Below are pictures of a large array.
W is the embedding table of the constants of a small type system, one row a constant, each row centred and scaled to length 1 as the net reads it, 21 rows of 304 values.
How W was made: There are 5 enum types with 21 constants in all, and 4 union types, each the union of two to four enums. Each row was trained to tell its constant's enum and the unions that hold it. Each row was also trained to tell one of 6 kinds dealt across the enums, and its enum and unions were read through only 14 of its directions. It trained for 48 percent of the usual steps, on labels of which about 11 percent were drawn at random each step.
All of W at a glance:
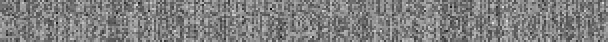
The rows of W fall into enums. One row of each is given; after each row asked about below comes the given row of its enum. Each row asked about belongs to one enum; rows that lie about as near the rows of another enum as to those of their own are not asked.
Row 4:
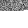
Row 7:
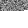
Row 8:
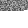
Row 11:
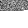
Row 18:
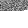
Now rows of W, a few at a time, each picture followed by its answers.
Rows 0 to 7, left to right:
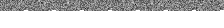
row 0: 4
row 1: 8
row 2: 4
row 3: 4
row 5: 4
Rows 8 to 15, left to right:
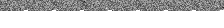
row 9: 11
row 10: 11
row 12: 18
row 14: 11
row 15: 18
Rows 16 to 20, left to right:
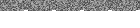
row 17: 11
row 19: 18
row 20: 4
